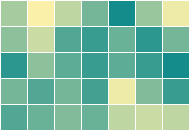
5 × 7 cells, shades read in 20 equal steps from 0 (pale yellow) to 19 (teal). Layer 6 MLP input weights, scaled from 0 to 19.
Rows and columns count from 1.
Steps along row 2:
down up up down up down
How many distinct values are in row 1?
7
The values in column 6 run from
4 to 17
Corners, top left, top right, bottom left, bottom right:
7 1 14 5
